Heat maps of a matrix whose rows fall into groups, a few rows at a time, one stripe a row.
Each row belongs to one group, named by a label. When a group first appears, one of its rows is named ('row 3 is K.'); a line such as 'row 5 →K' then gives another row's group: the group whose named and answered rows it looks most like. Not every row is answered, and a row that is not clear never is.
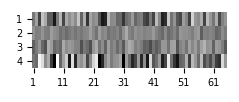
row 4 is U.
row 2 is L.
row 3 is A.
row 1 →U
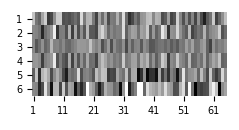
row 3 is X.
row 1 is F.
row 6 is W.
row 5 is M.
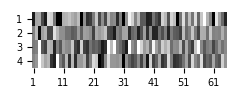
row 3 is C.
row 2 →M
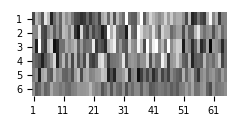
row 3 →C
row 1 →W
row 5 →M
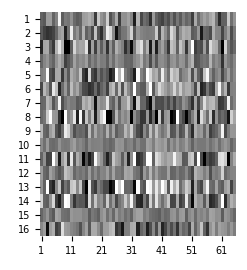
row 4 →A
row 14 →F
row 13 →C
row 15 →A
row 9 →F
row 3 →A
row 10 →C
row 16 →M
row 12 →F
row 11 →W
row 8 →U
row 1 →X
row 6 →W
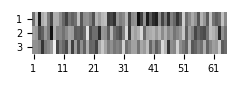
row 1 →M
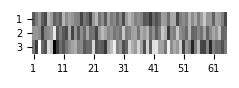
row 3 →C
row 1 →A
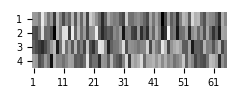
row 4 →W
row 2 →U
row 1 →U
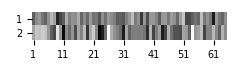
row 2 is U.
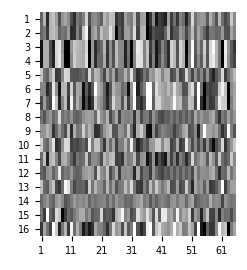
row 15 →C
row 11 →M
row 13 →F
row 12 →X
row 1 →M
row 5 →F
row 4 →A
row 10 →F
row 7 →W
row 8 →X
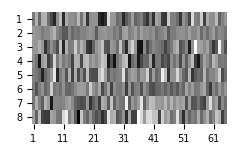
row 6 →X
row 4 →M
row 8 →C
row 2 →L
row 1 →U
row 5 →L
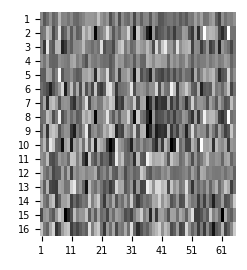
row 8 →X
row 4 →C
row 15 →A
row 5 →X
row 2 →X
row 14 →F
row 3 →C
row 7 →M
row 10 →U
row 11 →C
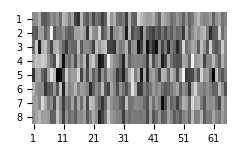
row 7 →U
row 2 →X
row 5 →A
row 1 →C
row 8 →U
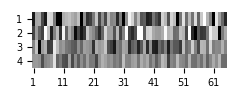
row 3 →M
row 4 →L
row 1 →A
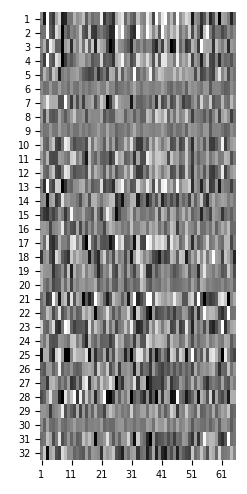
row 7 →U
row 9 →L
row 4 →C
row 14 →M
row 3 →U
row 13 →C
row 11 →C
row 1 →C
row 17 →C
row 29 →L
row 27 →M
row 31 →X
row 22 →X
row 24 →C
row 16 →L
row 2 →C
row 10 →F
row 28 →U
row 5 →W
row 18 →A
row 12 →F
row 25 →A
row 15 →L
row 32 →M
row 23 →F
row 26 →X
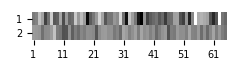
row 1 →X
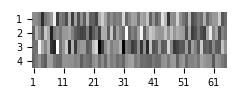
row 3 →U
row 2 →W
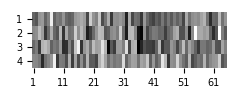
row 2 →X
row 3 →M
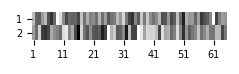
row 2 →C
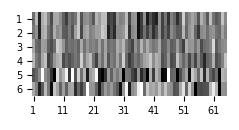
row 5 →U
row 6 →W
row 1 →M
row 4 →F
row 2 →M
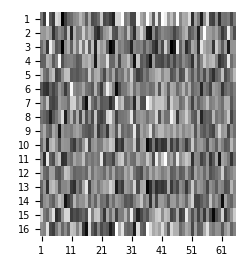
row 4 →X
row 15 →F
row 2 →X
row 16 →C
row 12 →F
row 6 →L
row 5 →F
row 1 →C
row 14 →A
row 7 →C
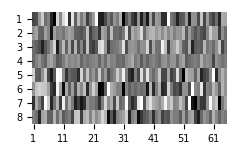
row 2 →W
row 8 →M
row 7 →W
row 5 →F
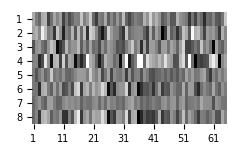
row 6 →M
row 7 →A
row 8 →M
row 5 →X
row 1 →F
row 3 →A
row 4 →W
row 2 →U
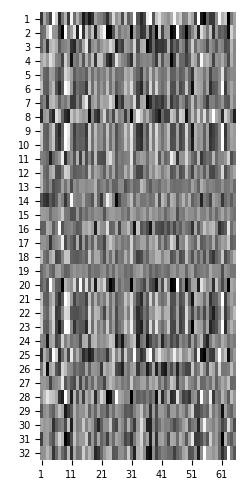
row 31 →A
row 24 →M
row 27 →L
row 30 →X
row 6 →F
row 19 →A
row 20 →U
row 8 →A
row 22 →F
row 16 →X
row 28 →U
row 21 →F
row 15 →L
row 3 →M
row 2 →U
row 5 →F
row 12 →F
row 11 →L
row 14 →L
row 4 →U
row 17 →L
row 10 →F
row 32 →X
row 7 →M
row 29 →A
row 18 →F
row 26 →M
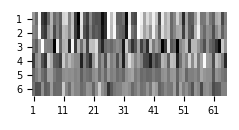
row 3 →U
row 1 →C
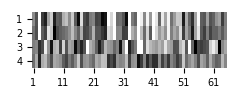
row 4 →M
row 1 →C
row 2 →C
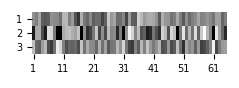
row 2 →A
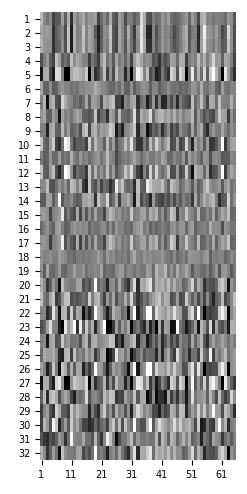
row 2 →X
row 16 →A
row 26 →W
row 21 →F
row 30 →W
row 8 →W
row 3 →X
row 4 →A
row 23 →U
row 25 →U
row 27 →A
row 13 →C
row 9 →M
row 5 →A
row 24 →M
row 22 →W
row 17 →L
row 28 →M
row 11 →L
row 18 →L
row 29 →A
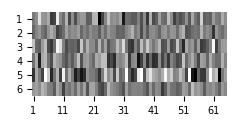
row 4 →M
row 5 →W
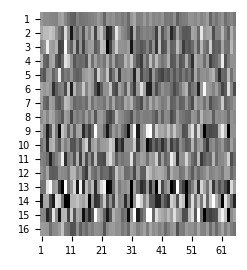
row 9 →W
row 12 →C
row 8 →U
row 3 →U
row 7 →F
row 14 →A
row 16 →L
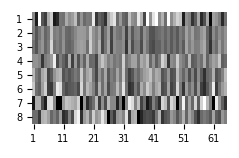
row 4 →L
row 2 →X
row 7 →A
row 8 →M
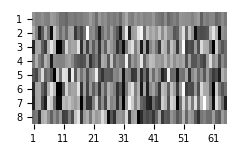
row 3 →A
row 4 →W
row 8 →M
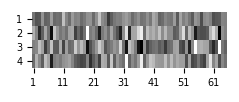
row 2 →W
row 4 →W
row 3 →X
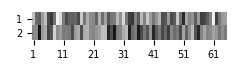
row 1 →F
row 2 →M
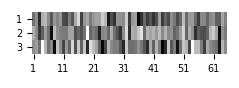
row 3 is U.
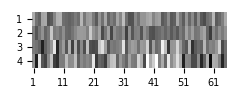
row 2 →X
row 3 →L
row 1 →F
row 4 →C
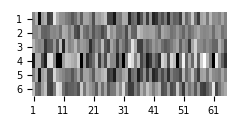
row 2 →C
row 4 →A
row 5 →M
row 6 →F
